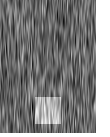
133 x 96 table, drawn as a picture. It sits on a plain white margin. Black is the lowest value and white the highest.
Ninth with the highest average: bottom middle. Grain: streaks running down. Odd patch: higher, in the bottom middle.
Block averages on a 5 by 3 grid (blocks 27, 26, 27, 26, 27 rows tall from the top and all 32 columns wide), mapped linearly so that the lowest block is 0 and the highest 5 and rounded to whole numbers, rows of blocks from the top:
101 / 101 / 001 / 030 / 151
